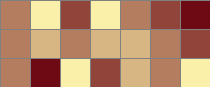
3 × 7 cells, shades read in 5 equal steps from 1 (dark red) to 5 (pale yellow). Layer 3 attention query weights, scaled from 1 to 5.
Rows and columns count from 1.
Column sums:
9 10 10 11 11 8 8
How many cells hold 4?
4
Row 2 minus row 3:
0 3 -2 2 0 0 -3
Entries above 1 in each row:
6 7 6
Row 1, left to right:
3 5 2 5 3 2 1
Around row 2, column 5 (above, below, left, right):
3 4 4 3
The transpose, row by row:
3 3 3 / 5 4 1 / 2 3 5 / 5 4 2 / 3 4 4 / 2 3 3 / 1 2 5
